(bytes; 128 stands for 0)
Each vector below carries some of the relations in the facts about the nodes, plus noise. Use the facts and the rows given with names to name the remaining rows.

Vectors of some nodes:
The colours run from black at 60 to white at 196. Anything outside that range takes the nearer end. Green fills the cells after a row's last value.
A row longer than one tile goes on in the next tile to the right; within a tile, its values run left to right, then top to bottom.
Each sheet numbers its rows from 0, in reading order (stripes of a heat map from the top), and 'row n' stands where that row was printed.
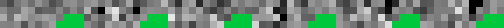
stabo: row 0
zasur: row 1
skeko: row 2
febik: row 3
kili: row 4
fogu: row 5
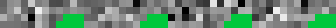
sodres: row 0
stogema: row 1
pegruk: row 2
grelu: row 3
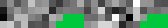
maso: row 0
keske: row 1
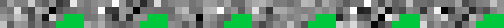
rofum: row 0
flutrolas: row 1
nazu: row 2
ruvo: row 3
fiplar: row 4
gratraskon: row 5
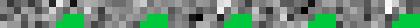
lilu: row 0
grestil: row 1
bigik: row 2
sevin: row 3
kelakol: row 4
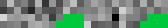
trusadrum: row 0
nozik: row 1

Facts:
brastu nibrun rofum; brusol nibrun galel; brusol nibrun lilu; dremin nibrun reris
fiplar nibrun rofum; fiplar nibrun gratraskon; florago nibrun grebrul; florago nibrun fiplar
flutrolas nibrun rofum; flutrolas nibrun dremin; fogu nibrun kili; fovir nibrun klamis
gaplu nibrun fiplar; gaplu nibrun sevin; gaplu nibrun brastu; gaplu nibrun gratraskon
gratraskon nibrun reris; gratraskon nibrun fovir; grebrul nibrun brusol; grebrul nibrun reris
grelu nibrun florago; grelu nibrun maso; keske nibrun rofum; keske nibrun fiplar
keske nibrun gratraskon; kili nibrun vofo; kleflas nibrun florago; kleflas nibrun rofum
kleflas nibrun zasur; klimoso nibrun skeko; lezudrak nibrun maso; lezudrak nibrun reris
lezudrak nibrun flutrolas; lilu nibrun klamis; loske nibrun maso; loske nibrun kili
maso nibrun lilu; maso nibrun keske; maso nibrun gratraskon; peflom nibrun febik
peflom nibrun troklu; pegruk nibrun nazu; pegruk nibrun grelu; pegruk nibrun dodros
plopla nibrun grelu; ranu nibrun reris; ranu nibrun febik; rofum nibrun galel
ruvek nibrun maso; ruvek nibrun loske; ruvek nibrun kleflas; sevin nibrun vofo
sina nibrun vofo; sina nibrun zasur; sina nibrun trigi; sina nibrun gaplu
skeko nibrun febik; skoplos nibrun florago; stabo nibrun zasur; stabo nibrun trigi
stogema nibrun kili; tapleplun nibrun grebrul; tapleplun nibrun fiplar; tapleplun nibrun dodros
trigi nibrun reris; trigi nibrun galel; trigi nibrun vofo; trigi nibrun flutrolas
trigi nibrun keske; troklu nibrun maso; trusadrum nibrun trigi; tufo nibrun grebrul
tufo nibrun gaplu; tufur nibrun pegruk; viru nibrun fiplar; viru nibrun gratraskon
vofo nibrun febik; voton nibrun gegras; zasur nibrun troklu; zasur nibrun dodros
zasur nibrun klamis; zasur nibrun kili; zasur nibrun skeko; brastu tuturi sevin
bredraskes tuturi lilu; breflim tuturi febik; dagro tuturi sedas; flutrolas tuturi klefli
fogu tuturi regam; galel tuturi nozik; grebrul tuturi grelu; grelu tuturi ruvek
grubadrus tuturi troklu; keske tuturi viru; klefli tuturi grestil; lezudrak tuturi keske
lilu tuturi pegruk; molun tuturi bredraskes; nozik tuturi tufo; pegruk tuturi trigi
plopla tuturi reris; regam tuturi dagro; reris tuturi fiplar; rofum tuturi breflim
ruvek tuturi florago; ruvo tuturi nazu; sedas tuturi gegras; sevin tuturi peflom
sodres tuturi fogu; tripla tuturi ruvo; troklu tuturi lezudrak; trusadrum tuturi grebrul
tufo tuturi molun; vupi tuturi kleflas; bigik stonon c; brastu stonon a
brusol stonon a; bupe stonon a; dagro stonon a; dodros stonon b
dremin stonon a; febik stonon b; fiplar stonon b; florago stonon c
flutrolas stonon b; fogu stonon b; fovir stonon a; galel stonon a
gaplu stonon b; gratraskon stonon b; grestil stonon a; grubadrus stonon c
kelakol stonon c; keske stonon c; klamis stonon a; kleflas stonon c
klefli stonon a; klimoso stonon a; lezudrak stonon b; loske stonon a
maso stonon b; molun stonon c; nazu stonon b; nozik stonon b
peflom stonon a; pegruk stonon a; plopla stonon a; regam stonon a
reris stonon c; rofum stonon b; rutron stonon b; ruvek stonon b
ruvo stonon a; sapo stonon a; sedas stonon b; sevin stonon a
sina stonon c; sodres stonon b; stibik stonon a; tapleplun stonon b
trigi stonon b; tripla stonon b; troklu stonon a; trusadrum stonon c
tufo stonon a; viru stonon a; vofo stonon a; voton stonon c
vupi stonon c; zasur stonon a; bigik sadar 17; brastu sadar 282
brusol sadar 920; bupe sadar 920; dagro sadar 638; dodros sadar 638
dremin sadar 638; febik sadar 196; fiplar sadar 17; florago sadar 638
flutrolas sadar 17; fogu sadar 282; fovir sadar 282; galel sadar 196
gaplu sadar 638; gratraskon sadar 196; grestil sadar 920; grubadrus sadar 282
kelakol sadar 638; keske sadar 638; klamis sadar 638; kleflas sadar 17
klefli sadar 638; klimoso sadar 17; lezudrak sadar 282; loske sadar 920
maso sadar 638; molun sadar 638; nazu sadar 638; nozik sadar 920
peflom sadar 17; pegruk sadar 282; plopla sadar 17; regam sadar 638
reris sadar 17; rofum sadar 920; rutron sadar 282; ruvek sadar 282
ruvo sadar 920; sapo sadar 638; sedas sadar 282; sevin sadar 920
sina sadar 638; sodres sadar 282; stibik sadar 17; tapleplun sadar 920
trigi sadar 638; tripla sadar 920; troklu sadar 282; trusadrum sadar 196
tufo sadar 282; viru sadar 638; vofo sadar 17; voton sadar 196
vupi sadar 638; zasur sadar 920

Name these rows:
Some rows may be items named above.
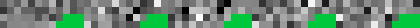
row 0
sina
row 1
rofum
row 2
troklu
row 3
lilu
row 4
grubadrus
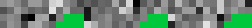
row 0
bigik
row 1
ruvek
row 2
grubadrus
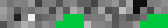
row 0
tufo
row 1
lezudrak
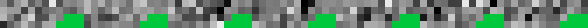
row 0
dremin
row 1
stibik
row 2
vofo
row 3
fogu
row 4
reris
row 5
pegruk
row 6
kleflas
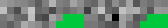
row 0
brusol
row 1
rutron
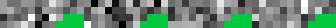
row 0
viru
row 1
trigi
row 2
florago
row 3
vupi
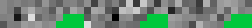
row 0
fovir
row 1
sedas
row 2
voton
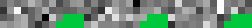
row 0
gaplu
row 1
grelu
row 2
vupi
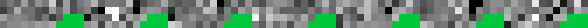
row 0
sina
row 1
loske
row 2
ruvek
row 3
grebrul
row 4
plopla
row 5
fogu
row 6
brastu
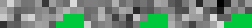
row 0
galel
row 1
tapleplun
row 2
kili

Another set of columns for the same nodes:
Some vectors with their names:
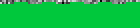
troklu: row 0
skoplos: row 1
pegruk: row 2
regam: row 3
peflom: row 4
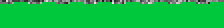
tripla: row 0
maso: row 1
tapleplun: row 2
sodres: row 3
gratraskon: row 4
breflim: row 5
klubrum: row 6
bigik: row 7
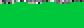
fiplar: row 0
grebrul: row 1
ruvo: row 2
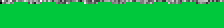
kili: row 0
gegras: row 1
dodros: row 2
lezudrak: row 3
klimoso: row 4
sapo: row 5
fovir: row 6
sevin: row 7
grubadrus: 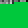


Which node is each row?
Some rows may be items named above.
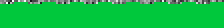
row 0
keske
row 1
bigik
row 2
gaplu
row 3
gaplu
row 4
tufo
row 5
brusol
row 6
lezudrak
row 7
troklu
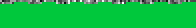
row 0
bigik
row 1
fogu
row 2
fiplar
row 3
viru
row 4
vupi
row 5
sodres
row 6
rutron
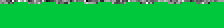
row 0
florago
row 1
galel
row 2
tapleplun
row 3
reris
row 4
ruvek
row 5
sina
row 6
stibik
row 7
voton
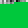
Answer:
dremin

